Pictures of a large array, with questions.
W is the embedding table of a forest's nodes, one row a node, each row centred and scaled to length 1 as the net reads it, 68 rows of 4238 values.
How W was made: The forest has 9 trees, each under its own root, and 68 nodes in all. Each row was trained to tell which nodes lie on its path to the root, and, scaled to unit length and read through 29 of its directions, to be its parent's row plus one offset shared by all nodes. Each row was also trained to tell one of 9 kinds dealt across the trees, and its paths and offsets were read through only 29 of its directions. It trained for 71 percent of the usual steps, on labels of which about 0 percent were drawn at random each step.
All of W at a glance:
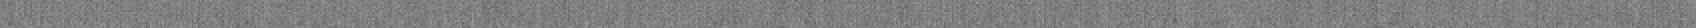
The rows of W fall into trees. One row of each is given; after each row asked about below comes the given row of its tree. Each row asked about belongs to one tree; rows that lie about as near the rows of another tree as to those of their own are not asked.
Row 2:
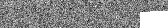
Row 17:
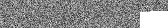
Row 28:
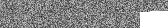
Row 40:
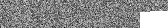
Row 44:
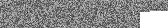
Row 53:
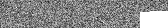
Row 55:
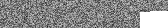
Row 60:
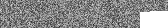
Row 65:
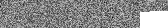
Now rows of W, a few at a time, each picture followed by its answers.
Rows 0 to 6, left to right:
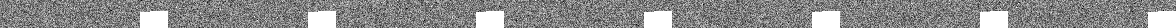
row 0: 40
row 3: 44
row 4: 17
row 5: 17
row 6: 17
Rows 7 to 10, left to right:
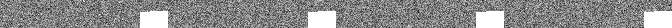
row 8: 65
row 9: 40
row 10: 53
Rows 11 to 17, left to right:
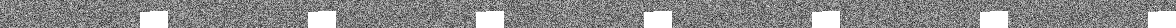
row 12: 44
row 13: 40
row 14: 60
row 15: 40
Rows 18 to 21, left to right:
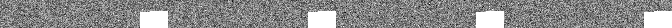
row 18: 53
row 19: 53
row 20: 2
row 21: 40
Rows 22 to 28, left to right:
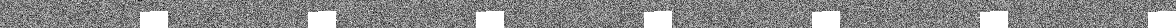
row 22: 17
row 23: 40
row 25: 55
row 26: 65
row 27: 40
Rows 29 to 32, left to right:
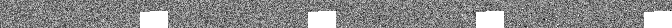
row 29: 53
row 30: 17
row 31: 17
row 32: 2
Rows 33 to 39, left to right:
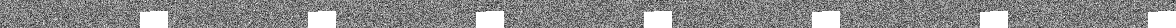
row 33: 44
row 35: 17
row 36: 28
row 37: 53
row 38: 2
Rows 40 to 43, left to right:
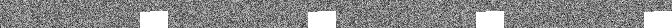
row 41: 60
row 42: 53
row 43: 17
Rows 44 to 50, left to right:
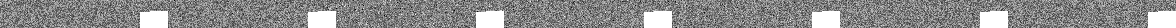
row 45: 53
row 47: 53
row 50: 44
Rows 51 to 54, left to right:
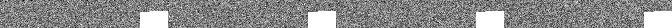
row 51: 2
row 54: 65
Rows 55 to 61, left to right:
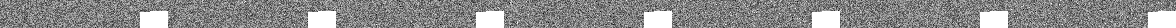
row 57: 2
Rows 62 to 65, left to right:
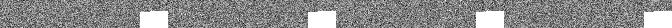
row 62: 55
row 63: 2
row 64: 2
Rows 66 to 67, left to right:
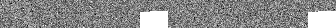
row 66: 2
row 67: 40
